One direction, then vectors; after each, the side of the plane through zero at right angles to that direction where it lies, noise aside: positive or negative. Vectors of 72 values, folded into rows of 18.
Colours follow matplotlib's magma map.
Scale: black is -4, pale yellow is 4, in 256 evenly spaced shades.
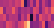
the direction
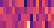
positive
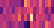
negative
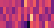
negative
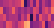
positive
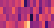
positive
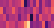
positive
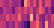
negative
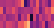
positive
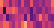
positive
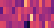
negative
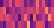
positive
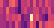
negative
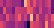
negative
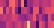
positive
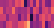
positive
